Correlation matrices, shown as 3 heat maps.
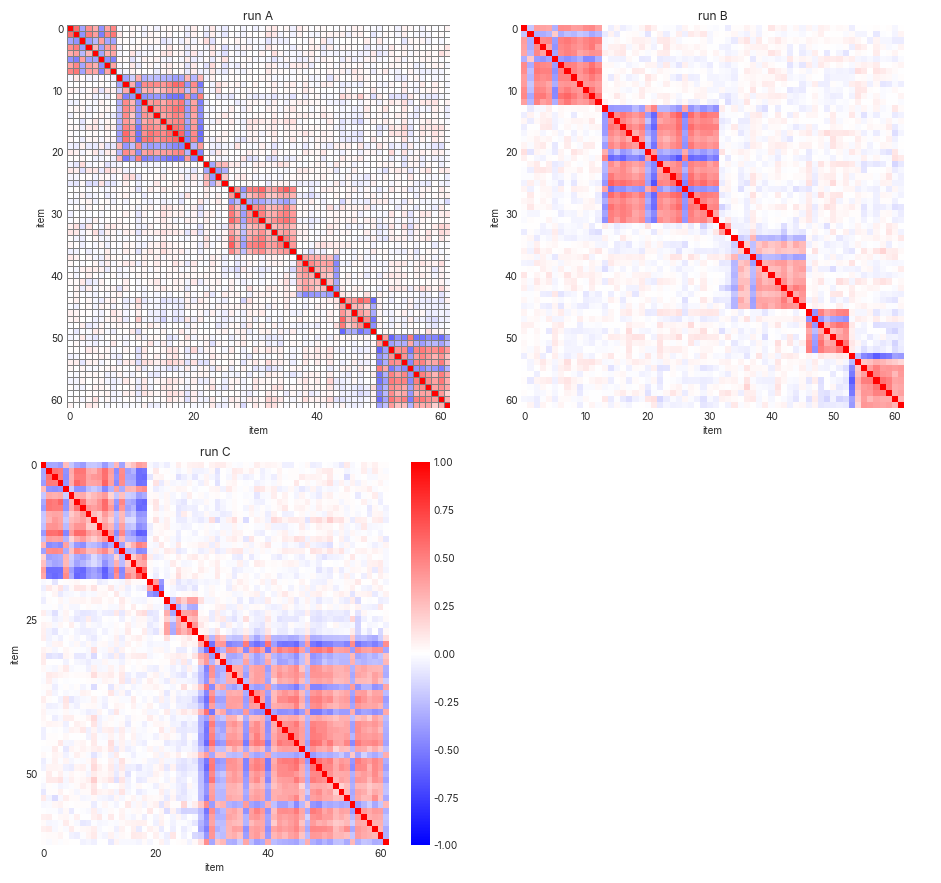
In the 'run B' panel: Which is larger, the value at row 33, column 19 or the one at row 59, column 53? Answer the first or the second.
the first
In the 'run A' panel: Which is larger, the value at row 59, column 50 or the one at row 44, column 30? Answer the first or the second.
the second
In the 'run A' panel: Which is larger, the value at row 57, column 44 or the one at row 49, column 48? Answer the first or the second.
the first
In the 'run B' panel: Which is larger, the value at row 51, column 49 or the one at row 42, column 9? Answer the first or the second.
the first
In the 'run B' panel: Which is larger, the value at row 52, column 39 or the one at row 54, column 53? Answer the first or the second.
the first
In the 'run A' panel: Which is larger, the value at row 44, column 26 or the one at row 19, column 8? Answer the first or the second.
the second
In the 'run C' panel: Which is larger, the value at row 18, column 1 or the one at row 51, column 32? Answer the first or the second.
the second
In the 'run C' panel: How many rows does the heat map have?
62
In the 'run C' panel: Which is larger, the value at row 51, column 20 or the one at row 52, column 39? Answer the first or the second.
the second
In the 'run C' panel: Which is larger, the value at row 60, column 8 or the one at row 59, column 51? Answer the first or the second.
the second
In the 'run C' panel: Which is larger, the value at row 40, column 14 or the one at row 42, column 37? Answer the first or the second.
the second
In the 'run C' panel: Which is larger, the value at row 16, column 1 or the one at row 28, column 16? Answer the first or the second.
the second
